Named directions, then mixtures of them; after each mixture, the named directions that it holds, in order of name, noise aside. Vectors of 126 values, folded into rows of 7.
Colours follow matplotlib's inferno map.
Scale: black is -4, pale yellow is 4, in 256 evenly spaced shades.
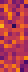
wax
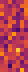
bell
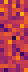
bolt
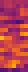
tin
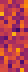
bell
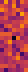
bolt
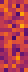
bolt, wax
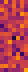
bolt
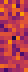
bolt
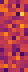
bolt, wax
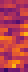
tin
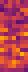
bolt, tin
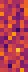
bell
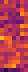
bolt, tin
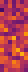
bolt, tin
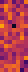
wax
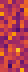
bell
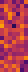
wax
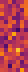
bell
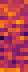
tin, wax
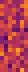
bell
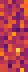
bell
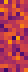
bolt
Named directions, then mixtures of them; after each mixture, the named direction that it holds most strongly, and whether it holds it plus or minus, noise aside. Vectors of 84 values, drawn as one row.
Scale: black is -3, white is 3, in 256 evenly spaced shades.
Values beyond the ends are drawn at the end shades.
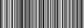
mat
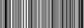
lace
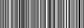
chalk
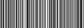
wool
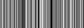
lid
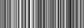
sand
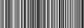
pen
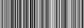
sand, minus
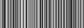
pen, minus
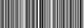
lid, minus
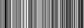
lace, plus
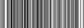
lace, minus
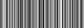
mat, plus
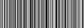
wool, minus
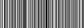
wool, minus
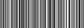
chalk, plus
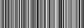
chalk, plus
